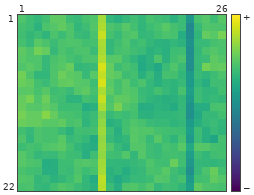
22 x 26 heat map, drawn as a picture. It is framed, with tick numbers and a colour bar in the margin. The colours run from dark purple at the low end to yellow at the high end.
Histogram: heavy tails on both sides. Average level on the scale: 70%. Grain: streaks running down. Odd lines: columns 11 and 22.
